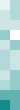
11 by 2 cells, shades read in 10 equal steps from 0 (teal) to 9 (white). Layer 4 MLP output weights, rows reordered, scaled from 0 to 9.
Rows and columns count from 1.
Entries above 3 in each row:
2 2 2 2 2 2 2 2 2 0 0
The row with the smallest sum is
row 11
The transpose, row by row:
8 7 7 5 7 6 6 7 6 3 0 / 6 6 7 9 5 7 7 5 5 3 3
